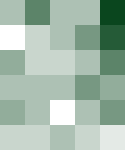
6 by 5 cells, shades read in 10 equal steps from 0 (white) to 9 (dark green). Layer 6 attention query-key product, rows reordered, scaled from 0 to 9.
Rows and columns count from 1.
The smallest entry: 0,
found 2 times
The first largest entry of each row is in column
5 5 5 4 5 3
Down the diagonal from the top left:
3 2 2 5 5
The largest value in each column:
4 6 3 5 9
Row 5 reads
4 3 0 3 5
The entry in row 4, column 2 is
3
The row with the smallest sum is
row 6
